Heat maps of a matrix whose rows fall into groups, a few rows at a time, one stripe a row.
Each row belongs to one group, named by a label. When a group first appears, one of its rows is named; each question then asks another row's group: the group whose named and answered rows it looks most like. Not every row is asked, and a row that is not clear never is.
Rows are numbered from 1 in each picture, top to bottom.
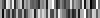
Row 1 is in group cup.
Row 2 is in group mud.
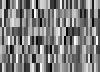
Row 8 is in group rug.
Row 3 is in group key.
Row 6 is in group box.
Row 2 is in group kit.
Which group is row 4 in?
mud
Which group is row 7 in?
mud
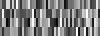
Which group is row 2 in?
rug
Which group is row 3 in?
rug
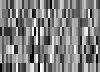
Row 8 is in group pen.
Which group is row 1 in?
box
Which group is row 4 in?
pen
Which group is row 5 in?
box
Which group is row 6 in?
cup
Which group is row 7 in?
box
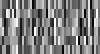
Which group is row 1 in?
mud
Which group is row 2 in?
cup
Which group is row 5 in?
mud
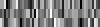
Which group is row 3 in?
kit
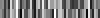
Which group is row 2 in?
mud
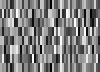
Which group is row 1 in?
box
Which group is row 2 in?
key
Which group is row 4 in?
mud
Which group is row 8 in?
box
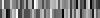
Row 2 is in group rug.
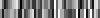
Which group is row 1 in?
kit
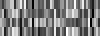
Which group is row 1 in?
cup
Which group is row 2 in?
kit
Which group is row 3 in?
mud
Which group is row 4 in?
kit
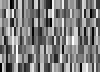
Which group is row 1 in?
box
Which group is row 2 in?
cup
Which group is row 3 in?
box
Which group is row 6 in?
pen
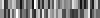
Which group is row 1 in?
kit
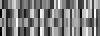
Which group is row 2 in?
rug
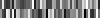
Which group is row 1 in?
rug
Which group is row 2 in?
cup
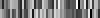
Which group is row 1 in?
mud
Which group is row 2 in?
mud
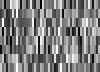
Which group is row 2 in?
pen
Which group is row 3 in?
rug
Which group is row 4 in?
mud
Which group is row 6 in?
pen
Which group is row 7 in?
kit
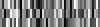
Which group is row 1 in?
cup
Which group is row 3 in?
cup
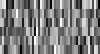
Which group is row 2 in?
box
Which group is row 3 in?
box
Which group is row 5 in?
key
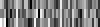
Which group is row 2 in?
pen
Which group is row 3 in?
rug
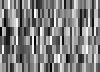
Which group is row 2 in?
kit
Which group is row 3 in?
kit
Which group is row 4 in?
rug
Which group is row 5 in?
pen
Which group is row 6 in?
rug
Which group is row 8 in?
box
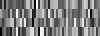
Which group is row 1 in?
pen
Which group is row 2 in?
mud
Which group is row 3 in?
cup
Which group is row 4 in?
pen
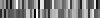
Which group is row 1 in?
box
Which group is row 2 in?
pen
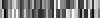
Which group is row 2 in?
kit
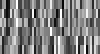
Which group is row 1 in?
rug
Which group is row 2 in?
rug
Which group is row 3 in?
box
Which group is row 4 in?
rug
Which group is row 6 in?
mud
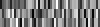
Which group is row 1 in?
pen
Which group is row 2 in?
cup
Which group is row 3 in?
mud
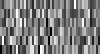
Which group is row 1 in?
cup
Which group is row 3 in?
cup
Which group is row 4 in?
box
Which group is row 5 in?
key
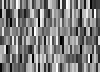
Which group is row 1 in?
key
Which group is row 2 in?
rug
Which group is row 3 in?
pen
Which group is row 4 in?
key
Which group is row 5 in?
pen
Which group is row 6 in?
rug
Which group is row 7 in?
mud
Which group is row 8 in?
pen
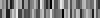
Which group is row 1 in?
box
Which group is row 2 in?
rug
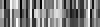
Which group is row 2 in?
key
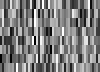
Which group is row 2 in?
kit
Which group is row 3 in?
key
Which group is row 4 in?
box
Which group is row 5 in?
pen
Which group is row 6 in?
box
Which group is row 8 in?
cup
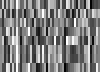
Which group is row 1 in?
key
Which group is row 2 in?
mud
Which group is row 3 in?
cup
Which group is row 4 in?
cup
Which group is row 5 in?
kit
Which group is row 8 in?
cup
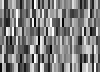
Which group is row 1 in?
kit
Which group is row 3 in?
pen
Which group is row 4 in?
cup
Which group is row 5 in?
pen
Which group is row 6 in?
rug
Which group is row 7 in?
kit
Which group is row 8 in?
rug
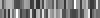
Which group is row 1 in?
cup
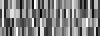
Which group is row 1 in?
kit
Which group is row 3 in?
rug
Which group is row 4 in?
box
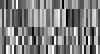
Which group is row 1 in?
pen
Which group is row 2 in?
mud
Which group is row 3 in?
mud
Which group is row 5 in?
mud
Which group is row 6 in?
cup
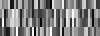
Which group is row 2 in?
kit
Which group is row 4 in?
pen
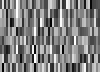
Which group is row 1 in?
key
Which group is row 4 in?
kit
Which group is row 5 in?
cup
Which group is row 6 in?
pen
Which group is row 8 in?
mud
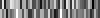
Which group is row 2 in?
box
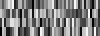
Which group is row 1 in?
cup
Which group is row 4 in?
rug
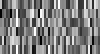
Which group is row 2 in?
pen
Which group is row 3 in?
key
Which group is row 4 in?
kit
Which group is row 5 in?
key
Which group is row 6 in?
mud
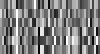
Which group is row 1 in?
kit
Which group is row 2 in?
box
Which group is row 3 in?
mud
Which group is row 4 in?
box
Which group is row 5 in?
kit
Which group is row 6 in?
box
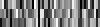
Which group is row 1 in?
kit
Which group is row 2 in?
box
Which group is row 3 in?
pen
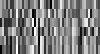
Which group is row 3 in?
pen
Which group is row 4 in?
kit
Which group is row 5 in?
pen
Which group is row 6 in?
pen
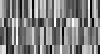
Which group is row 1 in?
mud
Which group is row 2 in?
mud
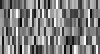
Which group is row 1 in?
pen
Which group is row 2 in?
key
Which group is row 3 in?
mud
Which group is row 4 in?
pen
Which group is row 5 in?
mud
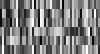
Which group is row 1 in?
pen
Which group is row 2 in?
rug
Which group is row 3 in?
pen
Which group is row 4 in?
key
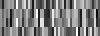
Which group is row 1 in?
cup
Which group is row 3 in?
box
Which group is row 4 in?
mud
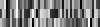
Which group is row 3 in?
mud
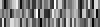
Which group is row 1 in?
kit
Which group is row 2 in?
box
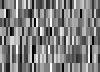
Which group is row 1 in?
cup
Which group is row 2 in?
rug
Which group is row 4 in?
box
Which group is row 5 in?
key
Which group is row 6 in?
mud
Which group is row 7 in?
mud
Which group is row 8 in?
rug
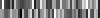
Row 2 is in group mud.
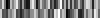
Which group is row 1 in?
rug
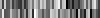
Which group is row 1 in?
mud
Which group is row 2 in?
key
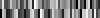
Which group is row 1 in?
key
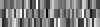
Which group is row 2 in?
cup
